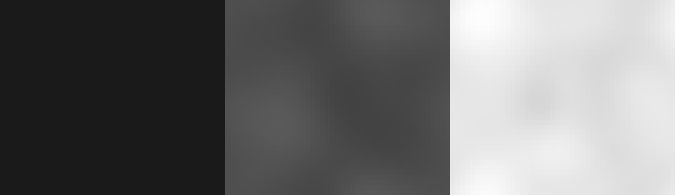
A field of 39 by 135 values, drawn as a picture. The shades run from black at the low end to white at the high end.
The table splits into one row of 3 panels. Panel 1,1: very low, flat. Panel 1,2: low, smooth, faint in contrast. Panel 1,3: very high, smooth, faint in contrast.
